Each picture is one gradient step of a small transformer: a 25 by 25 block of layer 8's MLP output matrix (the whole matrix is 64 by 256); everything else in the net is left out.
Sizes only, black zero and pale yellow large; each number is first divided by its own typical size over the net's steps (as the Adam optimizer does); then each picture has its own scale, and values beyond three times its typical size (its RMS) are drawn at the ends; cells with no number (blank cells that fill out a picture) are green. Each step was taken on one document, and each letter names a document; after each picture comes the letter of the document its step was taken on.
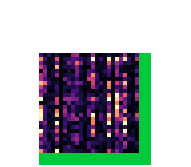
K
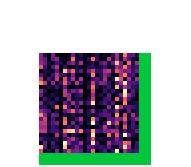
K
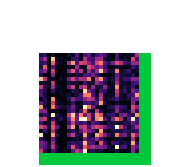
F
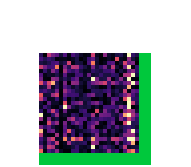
K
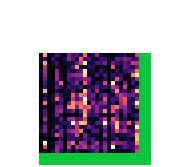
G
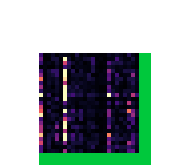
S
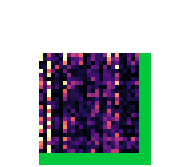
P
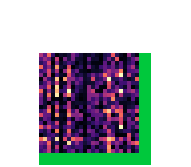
P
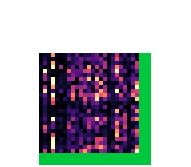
F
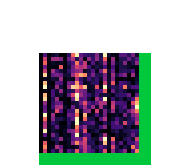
G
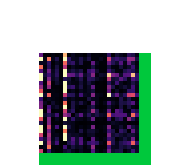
S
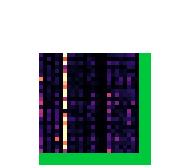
S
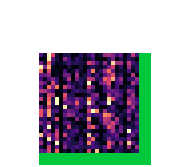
P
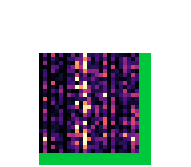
G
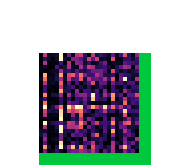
G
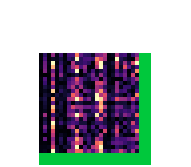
F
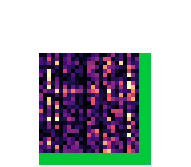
P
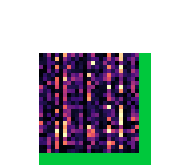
P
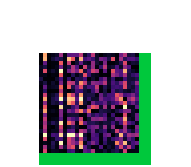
G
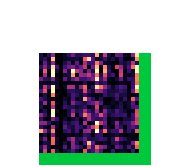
F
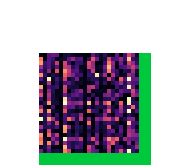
P
